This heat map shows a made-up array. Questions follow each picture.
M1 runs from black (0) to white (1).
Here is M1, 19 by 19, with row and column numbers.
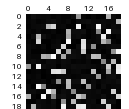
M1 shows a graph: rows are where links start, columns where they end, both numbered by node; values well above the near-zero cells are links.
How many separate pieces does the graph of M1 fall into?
1
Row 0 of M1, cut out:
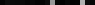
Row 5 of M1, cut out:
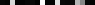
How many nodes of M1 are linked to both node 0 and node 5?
1
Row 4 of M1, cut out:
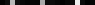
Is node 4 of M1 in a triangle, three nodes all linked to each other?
no
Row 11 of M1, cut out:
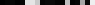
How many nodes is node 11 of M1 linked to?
6
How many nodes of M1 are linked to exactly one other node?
2
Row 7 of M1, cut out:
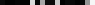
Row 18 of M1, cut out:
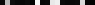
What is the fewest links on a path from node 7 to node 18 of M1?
1
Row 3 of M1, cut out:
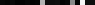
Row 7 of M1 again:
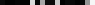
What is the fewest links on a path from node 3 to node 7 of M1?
2
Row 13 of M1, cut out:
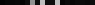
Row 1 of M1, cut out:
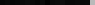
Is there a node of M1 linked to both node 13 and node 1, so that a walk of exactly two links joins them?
no
